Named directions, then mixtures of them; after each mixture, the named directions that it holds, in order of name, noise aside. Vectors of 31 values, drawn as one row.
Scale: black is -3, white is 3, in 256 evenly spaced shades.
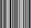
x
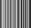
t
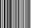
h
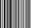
h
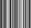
x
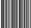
h, t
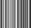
h, t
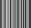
t, x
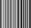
t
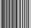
t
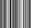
x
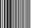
h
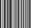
h, t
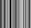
h, x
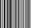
h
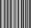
h, t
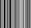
h, x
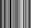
h, x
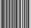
t
